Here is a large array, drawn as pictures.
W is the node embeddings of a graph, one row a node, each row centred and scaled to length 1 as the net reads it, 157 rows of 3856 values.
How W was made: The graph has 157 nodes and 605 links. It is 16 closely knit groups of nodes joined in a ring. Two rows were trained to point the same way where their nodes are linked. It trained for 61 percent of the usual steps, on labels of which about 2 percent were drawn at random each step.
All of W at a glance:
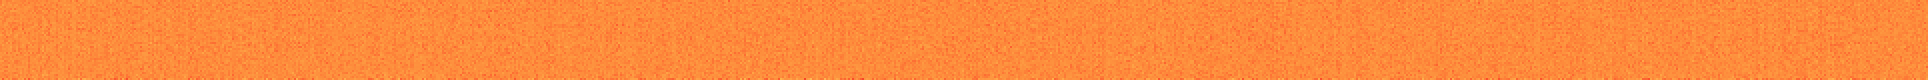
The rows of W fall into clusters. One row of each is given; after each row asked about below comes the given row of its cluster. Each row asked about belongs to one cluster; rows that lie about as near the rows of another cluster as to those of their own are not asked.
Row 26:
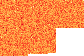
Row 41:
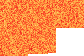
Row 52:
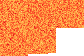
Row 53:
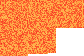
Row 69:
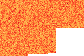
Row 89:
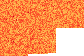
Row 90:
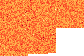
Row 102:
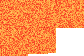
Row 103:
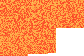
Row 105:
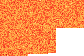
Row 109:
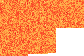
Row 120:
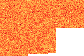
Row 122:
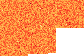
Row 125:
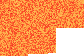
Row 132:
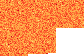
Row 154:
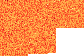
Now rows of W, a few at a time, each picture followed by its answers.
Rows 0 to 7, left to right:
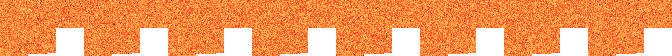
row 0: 120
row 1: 105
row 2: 41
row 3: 105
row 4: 90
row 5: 52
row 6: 53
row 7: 154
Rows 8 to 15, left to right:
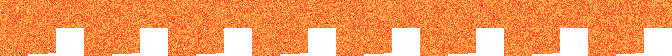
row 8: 69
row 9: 89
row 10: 89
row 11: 105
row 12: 103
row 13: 41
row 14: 122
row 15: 109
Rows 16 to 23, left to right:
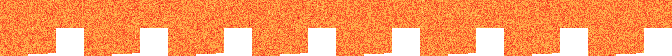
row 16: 53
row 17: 105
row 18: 120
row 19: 105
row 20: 132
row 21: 122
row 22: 132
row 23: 102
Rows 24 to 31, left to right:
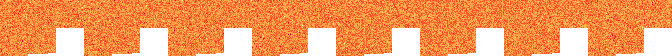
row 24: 41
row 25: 90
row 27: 103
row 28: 89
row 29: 53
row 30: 105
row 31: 125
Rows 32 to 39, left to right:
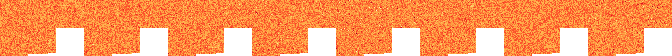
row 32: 109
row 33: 132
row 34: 120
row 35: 89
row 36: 102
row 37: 52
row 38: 120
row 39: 154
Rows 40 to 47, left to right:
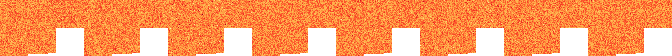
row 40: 69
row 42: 122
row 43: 102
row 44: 103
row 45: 53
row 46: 26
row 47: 26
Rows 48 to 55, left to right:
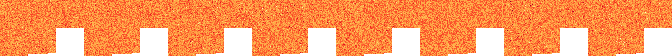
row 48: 154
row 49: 154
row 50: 41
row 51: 52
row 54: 120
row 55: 41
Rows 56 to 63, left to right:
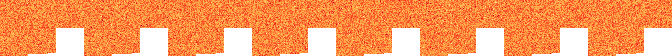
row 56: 103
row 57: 103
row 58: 53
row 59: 26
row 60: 69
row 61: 90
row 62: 103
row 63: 122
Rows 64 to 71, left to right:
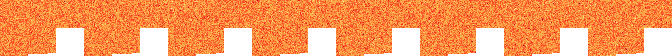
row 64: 89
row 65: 132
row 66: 69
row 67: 125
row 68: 41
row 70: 120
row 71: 122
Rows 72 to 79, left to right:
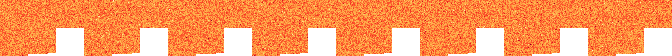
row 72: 154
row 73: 109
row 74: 90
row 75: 90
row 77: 154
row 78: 26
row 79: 69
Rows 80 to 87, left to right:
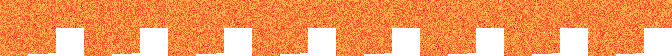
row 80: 90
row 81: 53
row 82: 122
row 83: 120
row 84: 122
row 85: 103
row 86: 103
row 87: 125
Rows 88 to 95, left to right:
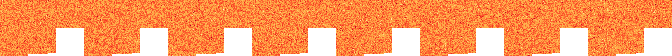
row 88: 26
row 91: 26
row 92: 102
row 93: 89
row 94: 89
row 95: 69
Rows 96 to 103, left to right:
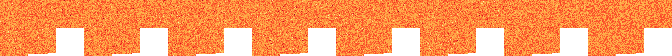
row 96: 154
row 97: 41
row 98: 89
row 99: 154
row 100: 89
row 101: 154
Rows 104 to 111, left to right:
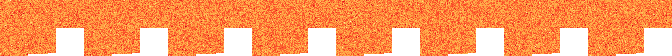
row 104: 41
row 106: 90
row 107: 41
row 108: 90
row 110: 53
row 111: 122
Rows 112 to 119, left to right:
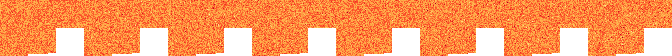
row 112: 69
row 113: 132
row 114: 26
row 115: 89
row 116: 41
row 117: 102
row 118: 132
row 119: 125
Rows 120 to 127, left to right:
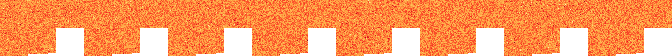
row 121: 120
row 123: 90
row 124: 109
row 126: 120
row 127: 105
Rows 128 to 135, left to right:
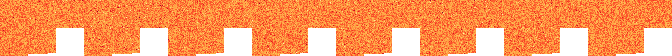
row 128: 89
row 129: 52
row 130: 109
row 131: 90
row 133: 53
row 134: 90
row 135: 69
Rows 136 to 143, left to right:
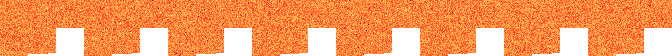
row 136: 90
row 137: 103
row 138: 52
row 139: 109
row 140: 102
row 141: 109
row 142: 120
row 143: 41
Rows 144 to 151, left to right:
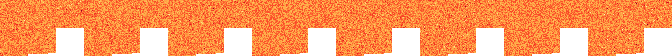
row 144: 120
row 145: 125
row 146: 26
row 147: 103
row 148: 154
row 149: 102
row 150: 154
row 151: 132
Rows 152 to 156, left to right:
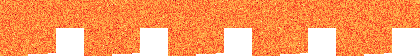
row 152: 53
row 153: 120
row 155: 132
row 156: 125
